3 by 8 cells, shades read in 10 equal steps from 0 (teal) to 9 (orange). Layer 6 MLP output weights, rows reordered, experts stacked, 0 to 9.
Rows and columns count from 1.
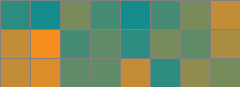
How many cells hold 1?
3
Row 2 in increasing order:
1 2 3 3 4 6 7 9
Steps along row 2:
up down up down up down up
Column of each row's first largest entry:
8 2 2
